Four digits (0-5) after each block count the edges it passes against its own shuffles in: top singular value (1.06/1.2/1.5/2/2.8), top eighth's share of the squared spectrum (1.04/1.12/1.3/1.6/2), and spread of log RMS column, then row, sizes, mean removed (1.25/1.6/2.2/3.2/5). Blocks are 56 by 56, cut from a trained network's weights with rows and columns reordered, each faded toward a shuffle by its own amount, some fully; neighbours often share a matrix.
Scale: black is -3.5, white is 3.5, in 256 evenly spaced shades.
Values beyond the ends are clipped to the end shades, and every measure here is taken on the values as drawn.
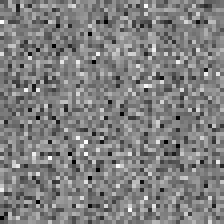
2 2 0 1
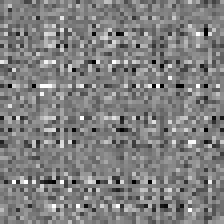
3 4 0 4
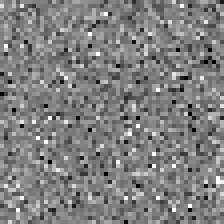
0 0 0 0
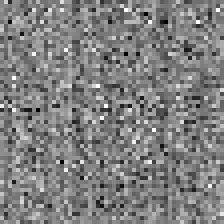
2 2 0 2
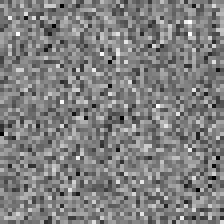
2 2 1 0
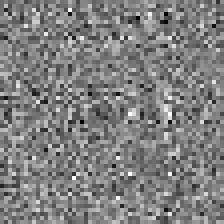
3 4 2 2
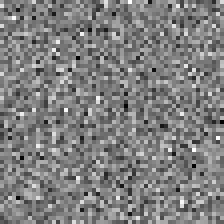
0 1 0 0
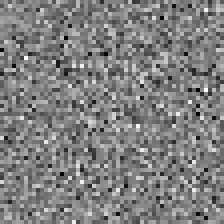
0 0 0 0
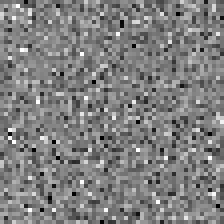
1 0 0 0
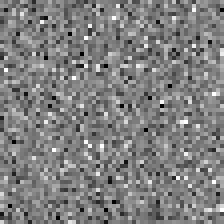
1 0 0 0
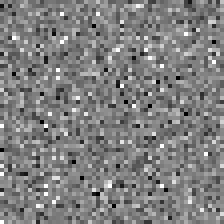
0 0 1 0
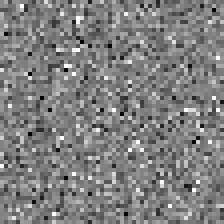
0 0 0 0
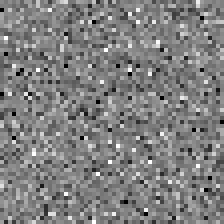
0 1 0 0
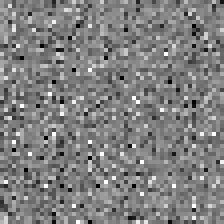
1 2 2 0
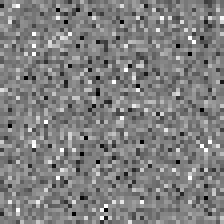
0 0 1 0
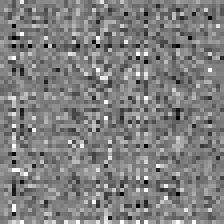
3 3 3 1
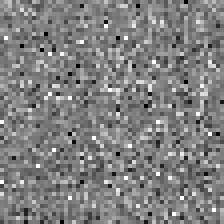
1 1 0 0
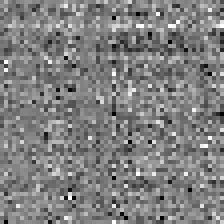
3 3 3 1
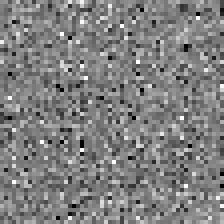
1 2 2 0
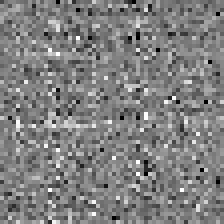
2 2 2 1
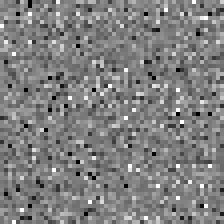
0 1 0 0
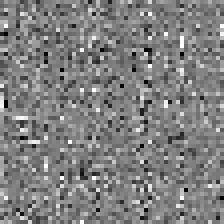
2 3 3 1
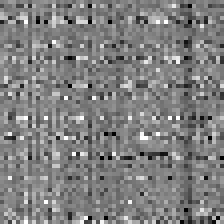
3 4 1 4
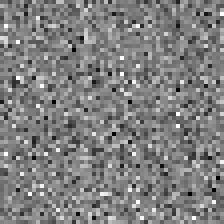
1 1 0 1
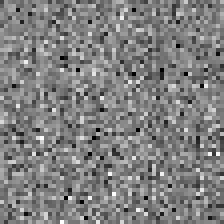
1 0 0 0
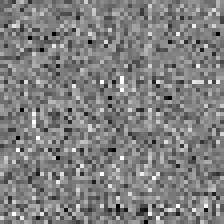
2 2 0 2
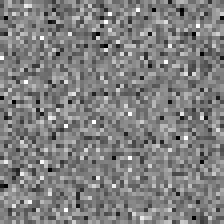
0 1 0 0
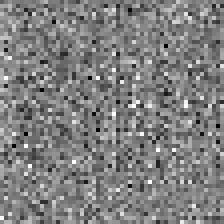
2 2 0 1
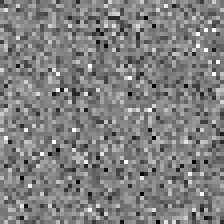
0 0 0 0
